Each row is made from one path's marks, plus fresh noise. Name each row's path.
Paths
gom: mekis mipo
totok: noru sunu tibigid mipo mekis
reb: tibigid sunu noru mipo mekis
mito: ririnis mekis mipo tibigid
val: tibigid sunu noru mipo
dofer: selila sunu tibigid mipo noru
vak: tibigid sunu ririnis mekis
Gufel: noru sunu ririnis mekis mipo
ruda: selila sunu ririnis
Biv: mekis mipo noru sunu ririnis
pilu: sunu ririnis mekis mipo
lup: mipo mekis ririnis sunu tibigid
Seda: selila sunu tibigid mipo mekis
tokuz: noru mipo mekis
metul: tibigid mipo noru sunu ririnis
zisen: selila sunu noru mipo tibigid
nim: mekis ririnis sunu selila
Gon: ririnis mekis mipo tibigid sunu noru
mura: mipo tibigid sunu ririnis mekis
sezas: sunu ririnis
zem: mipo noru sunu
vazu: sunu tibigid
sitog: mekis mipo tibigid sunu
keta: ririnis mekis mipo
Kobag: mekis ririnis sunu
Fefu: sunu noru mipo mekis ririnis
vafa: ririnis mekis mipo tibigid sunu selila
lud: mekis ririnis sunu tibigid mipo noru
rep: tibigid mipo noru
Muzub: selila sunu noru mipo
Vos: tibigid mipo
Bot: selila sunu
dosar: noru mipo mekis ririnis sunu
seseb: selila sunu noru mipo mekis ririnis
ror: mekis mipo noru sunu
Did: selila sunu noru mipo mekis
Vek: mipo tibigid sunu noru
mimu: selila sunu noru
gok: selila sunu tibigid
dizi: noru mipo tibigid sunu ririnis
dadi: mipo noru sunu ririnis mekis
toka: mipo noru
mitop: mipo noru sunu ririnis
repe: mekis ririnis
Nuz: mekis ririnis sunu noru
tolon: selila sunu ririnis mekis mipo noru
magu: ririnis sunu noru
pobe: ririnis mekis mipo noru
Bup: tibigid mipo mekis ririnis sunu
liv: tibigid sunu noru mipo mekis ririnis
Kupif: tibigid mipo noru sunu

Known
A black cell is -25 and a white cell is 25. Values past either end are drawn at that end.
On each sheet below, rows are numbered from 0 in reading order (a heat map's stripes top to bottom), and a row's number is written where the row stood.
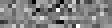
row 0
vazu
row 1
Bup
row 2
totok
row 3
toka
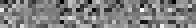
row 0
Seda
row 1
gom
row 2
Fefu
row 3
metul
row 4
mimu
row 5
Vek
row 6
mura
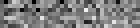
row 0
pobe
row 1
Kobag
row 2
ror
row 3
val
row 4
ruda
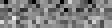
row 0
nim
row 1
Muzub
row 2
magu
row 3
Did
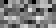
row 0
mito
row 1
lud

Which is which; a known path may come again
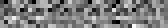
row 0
seseb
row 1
lud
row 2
magu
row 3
metul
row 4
Gon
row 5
zem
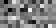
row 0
dadi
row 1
sitog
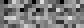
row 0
pobe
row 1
mitop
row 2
mura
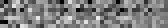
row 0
liv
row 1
rep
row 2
tolon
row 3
nim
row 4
Biv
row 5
sezas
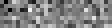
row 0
Nuz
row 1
dofer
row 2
gom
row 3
Kupif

